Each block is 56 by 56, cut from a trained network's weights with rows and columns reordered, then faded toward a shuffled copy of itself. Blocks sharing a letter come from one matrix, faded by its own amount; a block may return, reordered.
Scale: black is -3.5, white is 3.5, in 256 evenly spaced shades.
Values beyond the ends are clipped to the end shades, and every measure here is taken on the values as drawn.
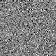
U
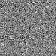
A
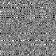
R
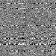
R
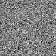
A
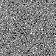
U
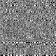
R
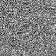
A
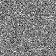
U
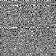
R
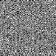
A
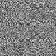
A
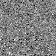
U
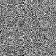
A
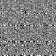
R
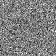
U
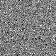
U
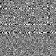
R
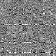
R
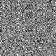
A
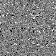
U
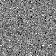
U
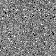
U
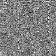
A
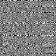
R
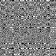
R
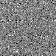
U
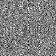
A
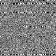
R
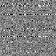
R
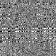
R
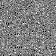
U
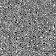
U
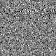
U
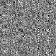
A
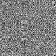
A
